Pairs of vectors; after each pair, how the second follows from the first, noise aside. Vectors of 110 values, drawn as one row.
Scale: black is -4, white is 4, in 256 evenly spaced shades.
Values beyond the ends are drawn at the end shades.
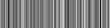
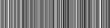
sign-scrambled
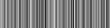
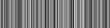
sign-scrambled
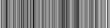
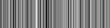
shuffled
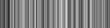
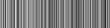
shuffled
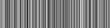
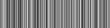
sign-scrambled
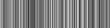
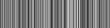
sign-scrambled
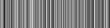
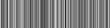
shuffled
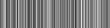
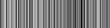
sign-scrambled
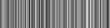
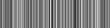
shuffled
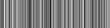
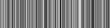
shuffled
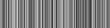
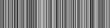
sign-scrambled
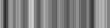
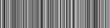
shuffled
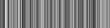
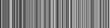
shuffled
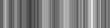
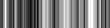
scaled up
